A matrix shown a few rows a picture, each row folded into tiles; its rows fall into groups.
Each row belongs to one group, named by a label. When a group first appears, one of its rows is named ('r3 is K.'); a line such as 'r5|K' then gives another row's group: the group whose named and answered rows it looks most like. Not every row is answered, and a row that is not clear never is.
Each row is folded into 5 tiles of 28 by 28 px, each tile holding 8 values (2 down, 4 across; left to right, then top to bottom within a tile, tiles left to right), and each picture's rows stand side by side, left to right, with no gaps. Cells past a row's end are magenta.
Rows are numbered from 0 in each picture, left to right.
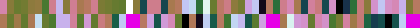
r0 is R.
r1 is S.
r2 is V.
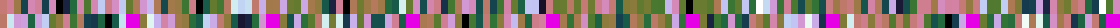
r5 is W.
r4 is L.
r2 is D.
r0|V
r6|V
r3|S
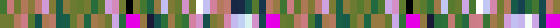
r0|L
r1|W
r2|L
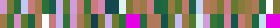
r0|D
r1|R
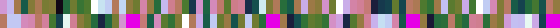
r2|W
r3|W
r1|D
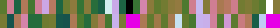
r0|L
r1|R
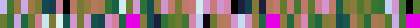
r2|L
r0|D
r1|W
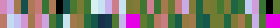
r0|V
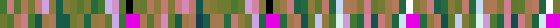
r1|L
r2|R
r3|R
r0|L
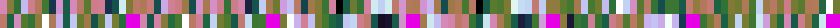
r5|R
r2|V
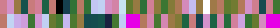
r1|S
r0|V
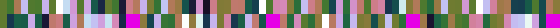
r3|W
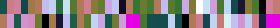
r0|S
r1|W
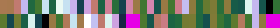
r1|L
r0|W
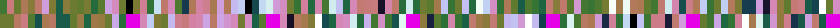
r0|L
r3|W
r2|R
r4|S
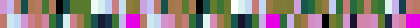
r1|V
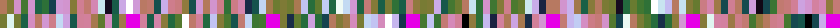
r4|V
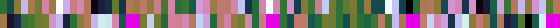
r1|R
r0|W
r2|L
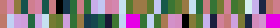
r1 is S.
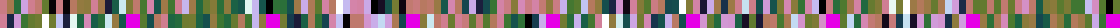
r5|S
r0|D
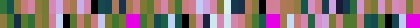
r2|V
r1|W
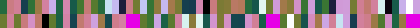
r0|S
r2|R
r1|D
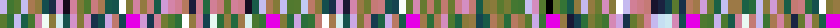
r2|D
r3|L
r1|D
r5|D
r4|W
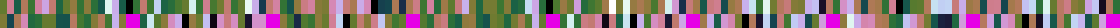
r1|S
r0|L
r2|W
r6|V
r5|S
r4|S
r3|L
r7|S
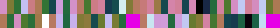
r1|V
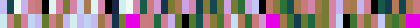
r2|W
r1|S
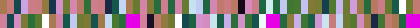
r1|R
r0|D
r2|D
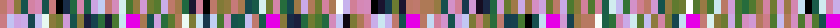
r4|R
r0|V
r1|D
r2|W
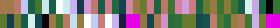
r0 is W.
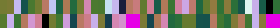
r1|L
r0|S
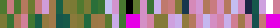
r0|L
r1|R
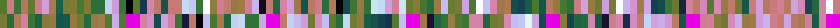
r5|R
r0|L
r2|V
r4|W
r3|W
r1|S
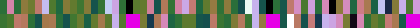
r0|L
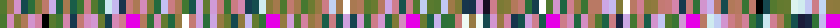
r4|S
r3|D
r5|V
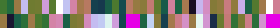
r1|R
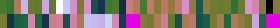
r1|L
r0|W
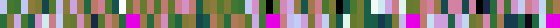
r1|L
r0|D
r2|V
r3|V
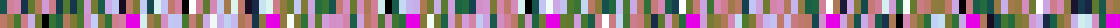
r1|R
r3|R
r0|S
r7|W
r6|S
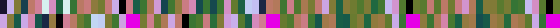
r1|S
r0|S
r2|L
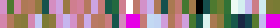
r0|R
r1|V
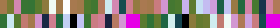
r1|W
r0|S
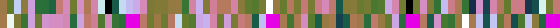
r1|R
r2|L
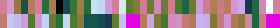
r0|V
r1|R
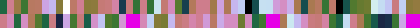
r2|V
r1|R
